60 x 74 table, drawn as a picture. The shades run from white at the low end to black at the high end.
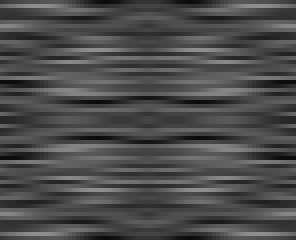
Grain: streaks across. Average level on the scale: 70%. Mirror symmetry: left to right and top to bottom.
